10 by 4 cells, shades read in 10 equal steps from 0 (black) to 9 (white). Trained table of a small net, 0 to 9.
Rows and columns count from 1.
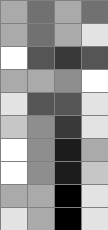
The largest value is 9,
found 4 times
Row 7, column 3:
1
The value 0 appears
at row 9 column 3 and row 10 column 3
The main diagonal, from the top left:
6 4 2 9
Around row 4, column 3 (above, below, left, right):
2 3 6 9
